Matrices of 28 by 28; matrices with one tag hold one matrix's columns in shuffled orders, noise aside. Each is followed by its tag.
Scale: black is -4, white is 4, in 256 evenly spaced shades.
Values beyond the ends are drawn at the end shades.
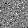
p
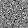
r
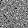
r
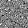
r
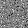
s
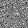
p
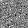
s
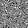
p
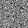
p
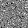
p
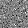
r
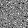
p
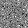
s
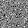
s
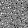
p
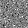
s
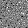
p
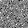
r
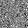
s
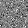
s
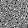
r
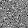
r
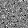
r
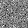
s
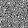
s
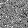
s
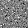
r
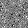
s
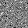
p
